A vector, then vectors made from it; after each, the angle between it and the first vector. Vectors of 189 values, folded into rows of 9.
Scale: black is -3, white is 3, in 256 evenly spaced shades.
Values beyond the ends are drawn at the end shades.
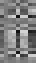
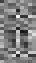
nearly opposite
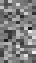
partly opposed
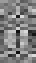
nearly parallel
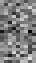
partly aligned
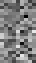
partly opposed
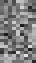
partly opposed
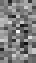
partly opposed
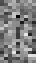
partly aligned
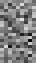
orthogonal
